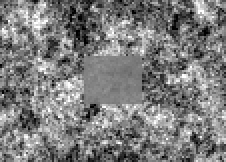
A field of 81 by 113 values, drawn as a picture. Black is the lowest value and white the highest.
Neither half mirrors the other. The histogram is bell-shaped. In the centre lies a patch that is calmer than the rest. No overall slope runs across the table. No row or column stands out. The centre is the calmest part.
